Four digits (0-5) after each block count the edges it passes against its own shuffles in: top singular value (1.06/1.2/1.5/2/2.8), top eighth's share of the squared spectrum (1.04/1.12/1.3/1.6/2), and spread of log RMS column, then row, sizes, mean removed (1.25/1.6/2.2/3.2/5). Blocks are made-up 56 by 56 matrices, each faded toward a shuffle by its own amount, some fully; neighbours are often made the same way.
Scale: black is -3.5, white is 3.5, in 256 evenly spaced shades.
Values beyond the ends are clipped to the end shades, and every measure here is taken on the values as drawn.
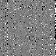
3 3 3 1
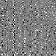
4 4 2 2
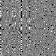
4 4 2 1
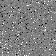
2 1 0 0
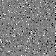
3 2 1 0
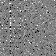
3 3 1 0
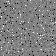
1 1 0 0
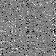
3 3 2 1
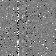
3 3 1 1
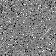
2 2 0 0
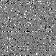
3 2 0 1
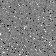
0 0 0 0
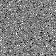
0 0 0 0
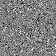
0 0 0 0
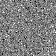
0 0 0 0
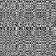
5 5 3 3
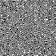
3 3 0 0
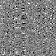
4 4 2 2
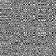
4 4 2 3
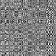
4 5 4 3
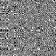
4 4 2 2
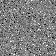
1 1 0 0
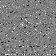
2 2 0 1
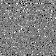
2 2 0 2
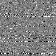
2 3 0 3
